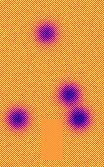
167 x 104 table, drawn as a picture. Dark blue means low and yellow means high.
On average the colour sits 70% of the way up the scale. The bottom middle is the calmest part. No row or column stands out. There are four dips. In the bottom middle lies a patch that is calmer than the rest.
